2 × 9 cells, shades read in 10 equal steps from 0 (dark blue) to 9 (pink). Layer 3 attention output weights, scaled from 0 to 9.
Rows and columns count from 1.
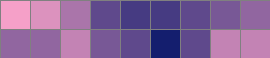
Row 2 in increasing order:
0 3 3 4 5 5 7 7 7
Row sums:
42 41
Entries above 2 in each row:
7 8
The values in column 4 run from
3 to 4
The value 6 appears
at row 1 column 3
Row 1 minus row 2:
4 3 -1 -1 -1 2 0 -3 -2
